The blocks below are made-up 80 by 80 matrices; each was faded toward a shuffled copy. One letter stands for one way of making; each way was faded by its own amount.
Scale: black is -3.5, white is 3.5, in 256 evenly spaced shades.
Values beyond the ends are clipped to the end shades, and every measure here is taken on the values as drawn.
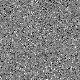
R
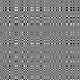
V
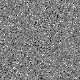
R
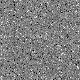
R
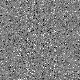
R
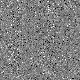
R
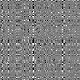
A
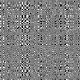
A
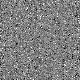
R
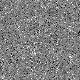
R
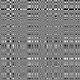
V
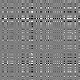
V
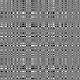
V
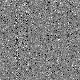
R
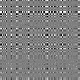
V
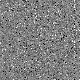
R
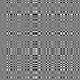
V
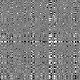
A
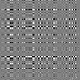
V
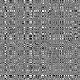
A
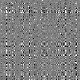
A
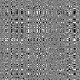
A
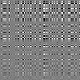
V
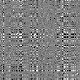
A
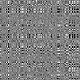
A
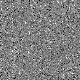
R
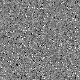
R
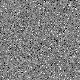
R
